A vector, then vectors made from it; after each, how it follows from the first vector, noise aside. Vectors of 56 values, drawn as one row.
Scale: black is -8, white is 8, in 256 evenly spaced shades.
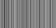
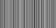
wrapped around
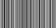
scaled up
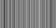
sign-scrambled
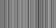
wrapped around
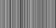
wrapped around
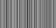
wrapped around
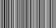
scaled up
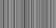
wrapped around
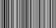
scaled up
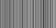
wrapped around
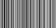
scaled up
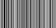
scaled up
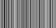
scaled up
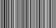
scaled up
